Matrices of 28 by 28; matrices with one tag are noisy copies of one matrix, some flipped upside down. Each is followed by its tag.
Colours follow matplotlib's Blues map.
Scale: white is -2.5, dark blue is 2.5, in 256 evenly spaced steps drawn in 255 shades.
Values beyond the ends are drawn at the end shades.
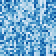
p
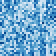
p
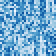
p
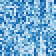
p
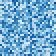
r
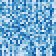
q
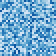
r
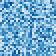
r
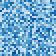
r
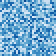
r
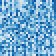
q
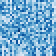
q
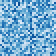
r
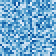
r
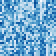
p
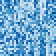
p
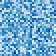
r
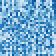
q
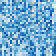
q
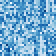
p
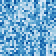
p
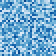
r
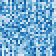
q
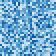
r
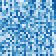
q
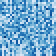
q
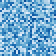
r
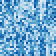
p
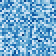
r
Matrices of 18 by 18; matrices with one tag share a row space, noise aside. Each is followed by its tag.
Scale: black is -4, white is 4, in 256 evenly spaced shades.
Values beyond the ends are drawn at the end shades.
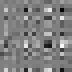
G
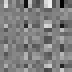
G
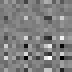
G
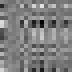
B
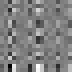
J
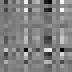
G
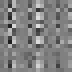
J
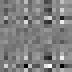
G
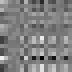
B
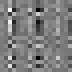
J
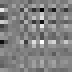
B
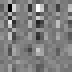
J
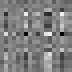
G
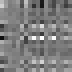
B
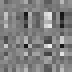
G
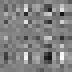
G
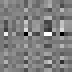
G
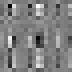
J
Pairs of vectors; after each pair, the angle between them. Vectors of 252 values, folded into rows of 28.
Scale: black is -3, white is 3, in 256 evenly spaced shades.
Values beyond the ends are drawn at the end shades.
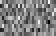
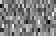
nearly parallel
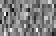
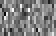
nearly opposite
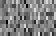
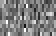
nearly opposite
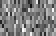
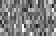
nearly parallel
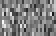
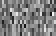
nearly opposite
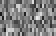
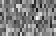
nearly parallel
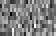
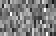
partly opposed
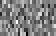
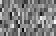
partly opposed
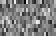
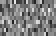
nearly parallel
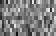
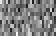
nearly opposite
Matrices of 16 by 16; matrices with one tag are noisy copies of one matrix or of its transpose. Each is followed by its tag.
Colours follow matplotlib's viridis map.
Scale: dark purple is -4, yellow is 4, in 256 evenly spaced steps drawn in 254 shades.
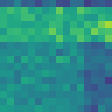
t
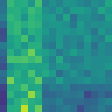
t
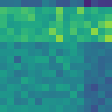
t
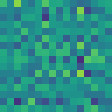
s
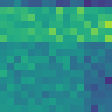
t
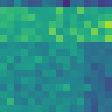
t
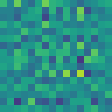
s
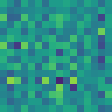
s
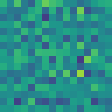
s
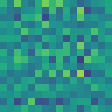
s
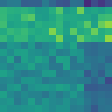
t
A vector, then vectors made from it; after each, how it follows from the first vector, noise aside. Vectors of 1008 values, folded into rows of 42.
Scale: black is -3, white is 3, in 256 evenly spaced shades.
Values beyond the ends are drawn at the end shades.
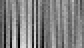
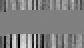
partly zeroed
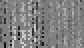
partly zeroed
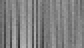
shrunk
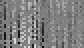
partly zeroed
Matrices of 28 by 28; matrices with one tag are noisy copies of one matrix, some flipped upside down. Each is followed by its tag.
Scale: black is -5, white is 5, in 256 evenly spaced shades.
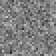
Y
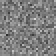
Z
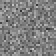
Z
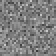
Z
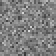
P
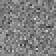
Z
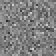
Z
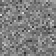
P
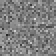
Z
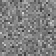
P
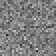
Z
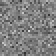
P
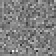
Z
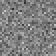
P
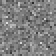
Y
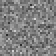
Z
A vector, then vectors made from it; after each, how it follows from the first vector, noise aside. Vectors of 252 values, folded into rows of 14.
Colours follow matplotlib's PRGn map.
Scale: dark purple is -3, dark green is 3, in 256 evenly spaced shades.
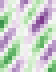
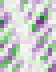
sign-scrambled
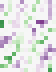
partly zeroed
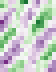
negated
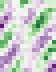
negated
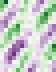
reversed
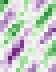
reversed
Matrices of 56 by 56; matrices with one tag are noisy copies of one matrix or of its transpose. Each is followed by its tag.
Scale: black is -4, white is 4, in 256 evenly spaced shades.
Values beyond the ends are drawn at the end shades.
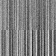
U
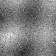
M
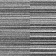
U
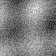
M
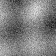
M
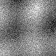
M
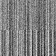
U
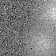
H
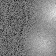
H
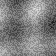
M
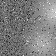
H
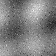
M
